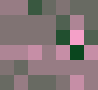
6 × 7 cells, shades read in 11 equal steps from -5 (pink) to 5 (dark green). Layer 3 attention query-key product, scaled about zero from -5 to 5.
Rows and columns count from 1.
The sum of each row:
4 1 1 -9 -4 -2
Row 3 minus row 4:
2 2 3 1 7 -10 5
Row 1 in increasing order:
-1 -1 0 1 1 1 3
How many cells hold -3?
4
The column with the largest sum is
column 5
